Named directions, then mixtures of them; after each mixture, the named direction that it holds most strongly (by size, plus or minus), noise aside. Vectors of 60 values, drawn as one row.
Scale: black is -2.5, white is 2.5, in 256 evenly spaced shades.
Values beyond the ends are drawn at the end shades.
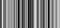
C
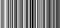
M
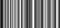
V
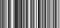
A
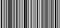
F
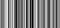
M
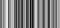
C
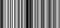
V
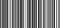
F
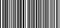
F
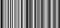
V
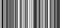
C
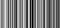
M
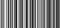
M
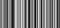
A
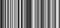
V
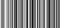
M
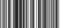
A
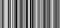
M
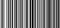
M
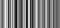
M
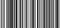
M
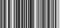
C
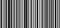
F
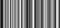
V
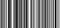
A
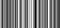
C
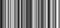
V
